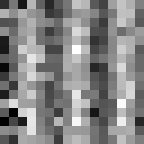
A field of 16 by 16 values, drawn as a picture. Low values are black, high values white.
Stripes running up and down repeat 3 times from left to right. No overall slope runs across the table. The bottom left is the roughest part. Overall the values sit about 50% of the way up the scale.
